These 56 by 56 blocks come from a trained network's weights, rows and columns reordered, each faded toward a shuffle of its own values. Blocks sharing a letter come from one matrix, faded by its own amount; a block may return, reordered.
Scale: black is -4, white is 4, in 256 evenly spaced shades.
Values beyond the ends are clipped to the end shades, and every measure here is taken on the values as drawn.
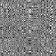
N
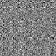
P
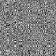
N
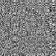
P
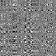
N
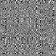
N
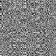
P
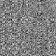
P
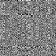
P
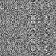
P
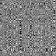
N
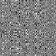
N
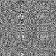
P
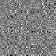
N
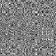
N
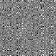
N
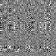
N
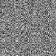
P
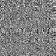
P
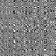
N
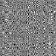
N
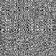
P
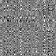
N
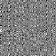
N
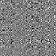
N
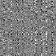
N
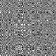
N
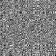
P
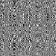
N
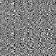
N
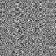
P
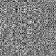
P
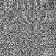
P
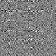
N
